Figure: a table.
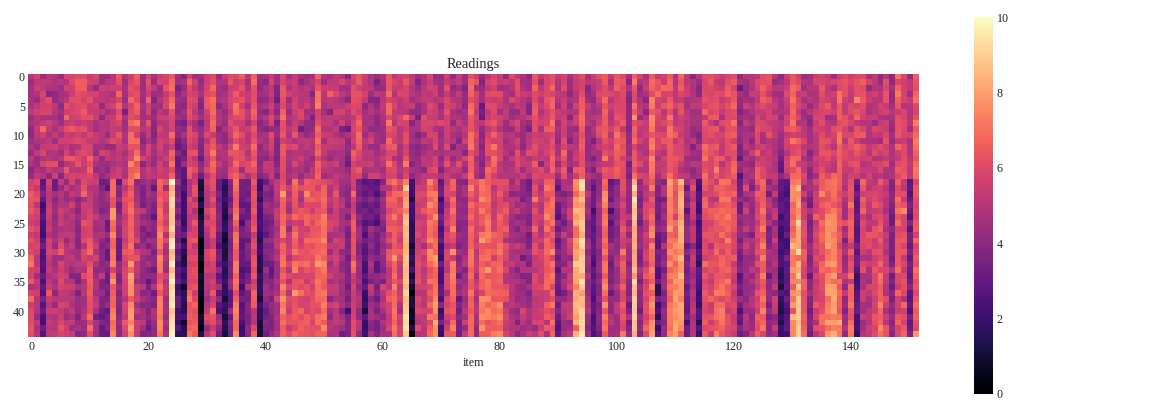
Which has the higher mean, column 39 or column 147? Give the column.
147
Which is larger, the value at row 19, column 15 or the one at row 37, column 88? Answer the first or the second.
the second
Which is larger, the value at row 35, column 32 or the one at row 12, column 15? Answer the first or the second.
the second
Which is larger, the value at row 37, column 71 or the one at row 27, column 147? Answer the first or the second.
the first
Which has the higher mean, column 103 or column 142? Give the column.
103
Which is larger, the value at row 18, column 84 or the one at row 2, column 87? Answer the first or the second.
the second
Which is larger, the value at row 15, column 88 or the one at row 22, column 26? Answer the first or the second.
the first
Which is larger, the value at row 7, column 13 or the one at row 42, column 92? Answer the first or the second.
the first
